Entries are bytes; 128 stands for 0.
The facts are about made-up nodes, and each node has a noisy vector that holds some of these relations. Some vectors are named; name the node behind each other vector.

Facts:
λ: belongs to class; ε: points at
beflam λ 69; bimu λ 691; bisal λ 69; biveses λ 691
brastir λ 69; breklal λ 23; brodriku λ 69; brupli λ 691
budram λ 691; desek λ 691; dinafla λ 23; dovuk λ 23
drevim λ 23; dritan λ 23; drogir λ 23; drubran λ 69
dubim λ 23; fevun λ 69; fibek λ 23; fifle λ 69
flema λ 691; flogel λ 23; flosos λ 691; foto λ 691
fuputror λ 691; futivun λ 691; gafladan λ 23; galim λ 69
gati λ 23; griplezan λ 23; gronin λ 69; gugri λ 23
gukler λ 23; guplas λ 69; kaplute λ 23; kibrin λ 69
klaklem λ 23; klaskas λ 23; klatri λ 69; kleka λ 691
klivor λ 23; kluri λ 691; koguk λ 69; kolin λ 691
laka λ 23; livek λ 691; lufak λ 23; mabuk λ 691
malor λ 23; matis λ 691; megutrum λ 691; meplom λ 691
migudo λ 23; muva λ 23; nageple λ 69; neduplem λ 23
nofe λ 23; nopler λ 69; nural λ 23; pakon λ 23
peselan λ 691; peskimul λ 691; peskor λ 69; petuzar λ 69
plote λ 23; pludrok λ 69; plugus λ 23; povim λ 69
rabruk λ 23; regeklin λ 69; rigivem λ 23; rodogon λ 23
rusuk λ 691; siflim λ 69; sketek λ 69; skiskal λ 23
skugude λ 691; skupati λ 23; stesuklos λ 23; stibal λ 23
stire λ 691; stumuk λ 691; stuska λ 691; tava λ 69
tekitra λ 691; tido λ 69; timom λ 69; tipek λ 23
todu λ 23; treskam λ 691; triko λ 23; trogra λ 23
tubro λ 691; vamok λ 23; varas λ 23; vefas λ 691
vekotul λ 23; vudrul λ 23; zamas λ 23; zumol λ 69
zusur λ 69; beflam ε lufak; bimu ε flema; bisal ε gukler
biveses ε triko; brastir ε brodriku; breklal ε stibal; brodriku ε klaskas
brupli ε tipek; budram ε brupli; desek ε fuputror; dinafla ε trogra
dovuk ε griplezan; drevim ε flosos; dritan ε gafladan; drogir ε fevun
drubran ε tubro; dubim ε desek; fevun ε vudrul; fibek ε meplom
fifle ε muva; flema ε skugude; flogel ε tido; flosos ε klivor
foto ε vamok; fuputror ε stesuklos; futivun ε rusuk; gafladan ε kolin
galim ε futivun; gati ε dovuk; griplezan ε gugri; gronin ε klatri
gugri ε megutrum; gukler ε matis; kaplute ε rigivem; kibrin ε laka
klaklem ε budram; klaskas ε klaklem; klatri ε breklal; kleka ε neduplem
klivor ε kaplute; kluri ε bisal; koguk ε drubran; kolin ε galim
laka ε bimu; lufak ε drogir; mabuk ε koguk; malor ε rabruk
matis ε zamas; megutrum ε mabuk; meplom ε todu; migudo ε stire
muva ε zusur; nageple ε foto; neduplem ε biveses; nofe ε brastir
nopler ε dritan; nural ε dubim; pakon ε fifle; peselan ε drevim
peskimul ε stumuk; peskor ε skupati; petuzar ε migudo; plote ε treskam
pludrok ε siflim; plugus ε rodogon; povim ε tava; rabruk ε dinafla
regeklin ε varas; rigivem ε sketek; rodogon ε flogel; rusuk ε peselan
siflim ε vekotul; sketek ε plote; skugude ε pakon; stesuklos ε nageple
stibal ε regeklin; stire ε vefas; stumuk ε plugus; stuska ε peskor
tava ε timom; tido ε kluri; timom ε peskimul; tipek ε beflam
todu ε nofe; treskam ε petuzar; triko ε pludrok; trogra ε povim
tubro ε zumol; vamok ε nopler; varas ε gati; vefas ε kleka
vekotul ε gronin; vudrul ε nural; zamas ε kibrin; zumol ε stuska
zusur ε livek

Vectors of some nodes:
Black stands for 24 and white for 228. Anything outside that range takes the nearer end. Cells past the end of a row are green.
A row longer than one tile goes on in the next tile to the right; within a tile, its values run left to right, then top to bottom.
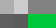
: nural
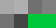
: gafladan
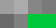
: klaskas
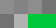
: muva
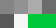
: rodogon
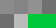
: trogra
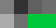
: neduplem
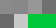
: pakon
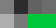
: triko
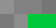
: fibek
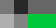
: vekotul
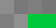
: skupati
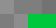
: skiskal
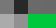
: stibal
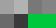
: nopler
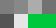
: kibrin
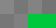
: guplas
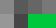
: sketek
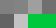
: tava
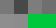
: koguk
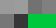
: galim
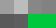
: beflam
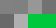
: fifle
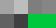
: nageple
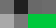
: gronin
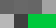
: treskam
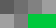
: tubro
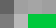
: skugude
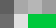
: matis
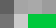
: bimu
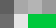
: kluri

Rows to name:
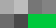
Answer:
vamok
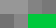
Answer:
nofe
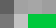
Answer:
flema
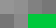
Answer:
todu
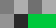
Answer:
futivun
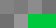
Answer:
zusur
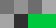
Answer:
flosos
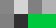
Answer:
foto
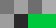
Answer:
peselan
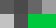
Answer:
kleka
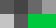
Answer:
biveses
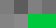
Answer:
zumol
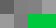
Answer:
stuska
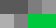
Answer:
megutrum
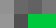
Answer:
rigivem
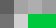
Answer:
stumuk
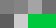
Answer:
timom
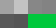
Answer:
fevun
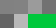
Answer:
povim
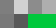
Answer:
brupli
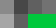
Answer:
migudo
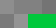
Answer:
malor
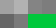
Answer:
klaklem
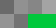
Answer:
tekitra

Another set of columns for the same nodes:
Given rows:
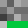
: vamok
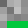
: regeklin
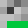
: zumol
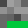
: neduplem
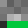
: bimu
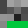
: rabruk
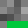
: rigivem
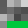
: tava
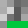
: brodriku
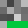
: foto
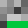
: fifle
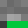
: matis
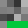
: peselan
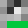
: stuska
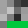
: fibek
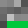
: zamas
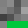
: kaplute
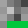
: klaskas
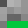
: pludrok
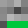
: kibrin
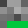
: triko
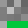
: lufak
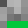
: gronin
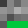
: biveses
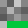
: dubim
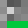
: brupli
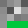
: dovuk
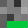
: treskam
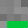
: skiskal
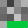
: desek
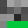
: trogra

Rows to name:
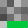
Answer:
stesuklos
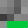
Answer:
drevim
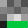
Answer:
livek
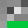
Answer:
gugri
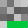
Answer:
nageple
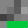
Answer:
klivor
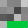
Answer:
galim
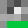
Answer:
mabuk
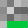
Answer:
fevun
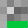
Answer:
beflam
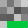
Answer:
nopler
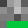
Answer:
vekotul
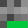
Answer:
vefas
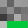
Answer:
dritan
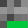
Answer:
kleka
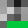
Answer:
meplom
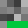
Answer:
rusuk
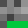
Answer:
stire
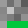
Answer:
tipek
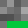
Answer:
plote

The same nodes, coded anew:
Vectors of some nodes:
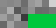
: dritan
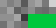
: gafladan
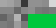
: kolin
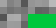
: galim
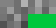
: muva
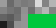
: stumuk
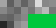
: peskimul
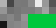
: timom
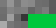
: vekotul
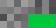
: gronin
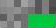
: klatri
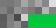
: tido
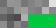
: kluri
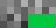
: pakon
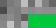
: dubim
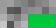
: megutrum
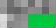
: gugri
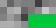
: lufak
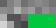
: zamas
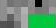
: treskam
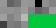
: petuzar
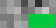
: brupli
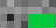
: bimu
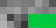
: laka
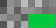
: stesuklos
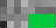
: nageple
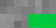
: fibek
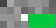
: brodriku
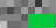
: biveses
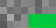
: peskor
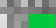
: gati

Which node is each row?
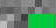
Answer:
triko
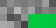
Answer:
kibrin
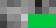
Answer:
sketek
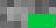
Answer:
rigivem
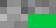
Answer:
klaklem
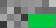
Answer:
vamok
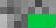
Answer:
neduplem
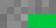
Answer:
guplas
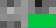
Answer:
plote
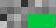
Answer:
rusuk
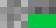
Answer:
regeklin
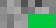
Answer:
budram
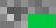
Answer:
koguk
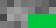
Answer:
kaplute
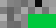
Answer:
vefas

